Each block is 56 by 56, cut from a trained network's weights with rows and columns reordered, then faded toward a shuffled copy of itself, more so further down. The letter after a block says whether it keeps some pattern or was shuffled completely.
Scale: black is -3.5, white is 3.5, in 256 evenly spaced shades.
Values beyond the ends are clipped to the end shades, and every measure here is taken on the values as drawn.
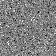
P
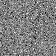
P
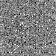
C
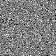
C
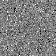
C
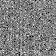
C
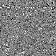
C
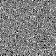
C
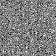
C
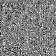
C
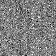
C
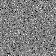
P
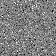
P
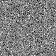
P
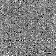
C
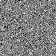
P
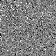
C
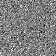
C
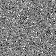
P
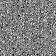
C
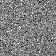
P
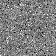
P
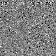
C
